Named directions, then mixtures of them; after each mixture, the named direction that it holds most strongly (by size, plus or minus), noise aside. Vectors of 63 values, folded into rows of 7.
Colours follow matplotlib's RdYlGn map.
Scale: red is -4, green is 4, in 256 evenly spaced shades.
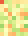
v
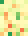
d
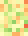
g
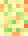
g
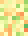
g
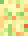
v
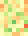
g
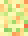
g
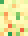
d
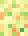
v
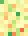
d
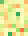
d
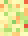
g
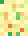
d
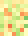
v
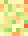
g
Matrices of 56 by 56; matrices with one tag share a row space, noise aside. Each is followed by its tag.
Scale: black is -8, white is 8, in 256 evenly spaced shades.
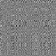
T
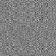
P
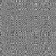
T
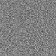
P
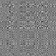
P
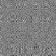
T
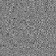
P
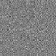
P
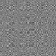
P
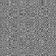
P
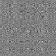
P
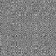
T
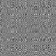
T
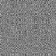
T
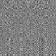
P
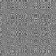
T
